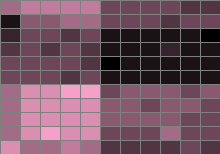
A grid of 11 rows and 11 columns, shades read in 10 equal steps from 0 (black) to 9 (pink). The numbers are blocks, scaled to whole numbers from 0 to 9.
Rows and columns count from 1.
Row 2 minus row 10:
-5 -3 -4 -2 -2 0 0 0 -3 0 0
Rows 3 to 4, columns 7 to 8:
1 1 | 1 1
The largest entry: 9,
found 3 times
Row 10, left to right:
6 8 9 8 8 4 4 4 6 4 4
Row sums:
56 46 22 24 24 25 68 66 66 65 52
